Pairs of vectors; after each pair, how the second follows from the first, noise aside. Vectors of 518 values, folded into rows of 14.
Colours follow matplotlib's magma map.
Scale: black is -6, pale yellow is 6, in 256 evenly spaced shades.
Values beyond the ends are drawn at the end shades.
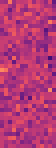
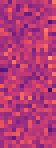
negated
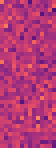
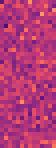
negated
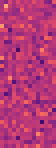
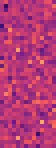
negated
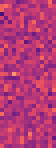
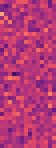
negated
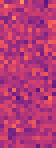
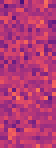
negated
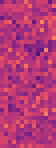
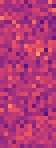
negated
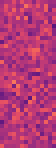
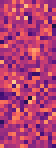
scaled up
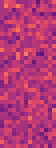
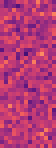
negated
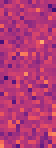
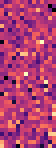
scaled up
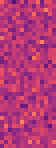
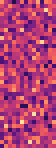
scaled up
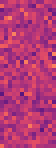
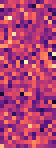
scaled up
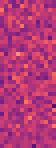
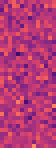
negated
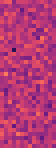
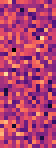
scaled up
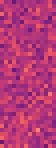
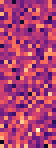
scaled up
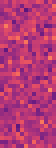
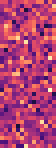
scaled up
